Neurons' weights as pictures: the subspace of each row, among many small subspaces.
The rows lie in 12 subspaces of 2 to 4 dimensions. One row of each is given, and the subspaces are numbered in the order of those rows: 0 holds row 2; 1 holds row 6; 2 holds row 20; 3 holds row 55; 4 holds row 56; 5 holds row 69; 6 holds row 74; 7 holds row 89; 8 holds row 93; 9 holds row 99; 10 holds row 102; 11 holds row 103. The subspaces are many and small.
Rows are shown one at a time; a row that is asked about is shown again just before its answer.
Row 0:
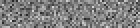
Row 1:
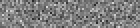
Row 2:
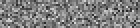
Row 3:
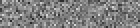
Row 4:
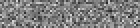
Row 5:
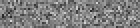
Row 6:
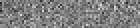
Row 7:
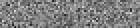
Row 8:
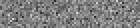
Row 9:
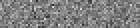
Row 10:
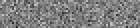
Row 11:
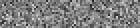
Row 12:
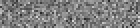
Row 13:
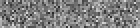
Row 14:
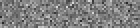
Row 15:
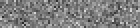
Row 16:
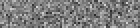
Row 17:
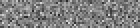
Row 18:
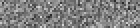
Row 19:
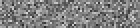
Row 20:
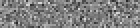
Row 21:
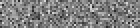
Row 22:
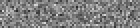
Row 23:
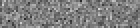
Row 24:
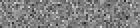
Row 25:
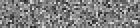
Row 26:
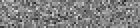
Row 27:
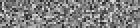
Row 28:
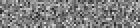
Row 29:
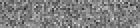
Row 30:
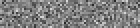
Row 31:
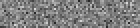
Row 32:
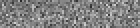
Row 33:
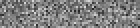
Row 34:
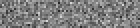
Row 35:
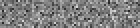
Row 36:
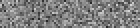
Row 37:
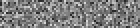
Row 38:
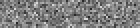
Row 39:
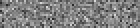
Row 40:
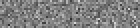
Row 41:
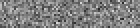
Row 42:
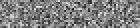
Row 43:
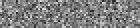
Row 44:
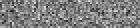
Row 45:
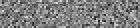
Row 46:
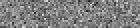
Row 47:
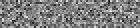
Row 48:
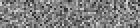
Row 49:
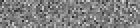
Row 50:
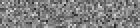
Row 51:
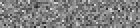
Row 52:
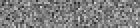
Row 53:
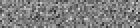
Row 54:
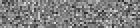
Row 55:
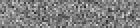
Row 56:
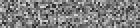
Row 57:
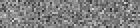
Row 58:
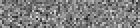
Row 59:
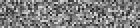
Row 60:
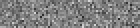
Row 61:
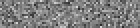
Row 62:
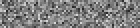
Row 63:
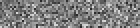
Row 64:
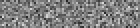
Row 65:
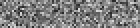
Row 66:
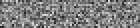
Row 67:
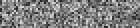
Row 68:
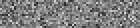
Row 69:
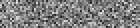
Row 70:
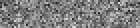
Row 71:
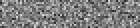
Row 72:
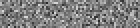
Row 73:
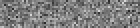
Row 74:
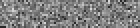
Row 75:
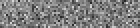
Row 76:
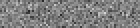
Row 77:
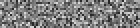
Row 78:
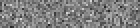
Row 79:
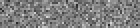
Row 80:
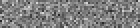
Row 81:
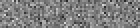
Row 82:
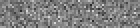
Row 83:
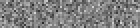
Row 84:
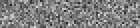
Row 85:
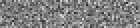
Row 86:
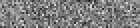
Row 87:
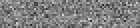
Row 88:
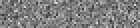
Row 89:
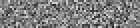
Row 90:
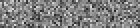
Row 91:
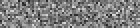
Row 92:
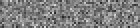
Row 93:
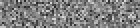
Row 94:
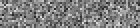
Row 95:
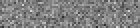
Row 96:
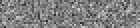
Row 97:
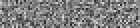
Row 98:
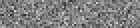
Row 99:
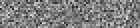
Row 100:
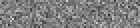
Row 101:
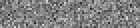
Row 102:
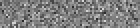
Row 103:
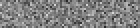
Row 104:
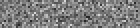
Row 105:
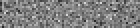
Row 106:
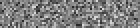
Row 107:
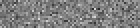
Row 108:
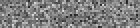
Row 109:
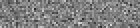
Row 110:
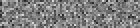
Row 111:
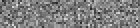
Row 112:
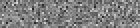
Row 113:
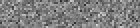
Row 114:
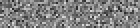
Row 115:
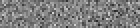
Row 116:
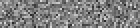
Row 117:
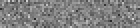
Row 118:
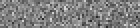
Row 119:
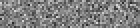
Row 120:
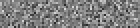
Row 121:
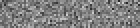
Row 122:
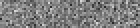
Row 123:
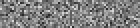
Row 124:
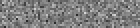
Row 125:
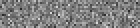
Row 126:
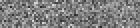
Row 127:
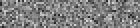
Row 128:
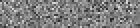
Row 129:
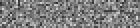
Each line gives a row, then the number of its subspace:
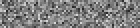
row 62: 4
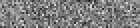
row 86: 3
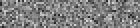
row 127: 8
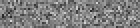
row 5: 7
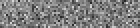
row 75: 1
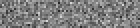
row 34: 5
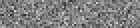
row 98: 9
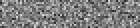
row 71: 8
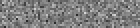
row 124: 4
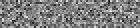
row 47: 2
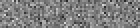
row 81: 11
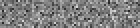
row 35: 2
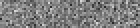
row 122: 11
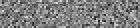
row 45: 10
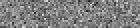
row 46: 3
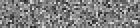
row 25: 7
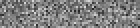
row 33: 3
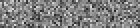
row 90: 2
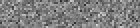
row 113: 9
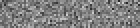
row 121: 8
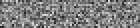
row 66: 6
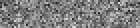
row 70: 6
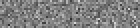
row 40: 10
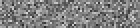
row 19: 9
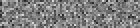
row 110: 8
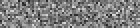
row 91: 4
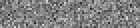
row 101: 8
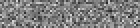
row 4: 2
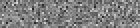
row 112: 7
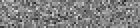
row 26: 6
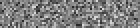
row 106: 10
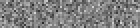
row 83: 2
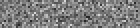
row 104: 4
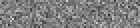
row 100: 11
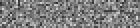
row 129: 8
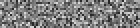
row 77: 8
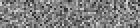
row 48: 11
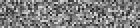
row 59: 3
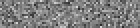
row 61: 9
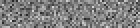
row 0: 0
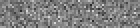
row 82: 3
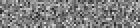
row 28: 0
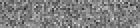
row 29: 2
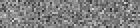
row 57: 5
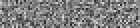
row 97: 6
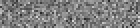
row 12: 0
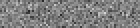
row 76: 3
